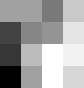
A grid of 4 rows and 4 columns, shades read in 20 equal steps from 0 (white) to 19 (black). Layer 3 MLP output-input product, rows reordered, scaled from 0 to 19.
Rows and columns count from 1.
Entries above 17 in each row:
0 0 0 1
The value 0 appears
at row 3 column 3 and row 4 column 3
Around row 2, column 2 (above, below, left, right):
7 5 14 8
